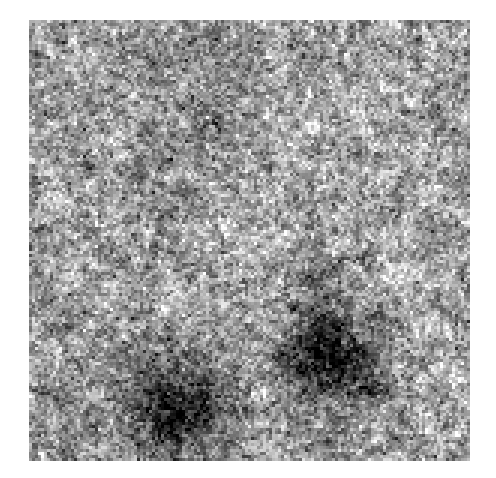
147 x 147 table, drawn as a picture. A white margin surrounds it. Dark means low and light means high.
Average level on the scale: 60%. Grain: blotchy. Dips: two. Mirror symmetry: none.
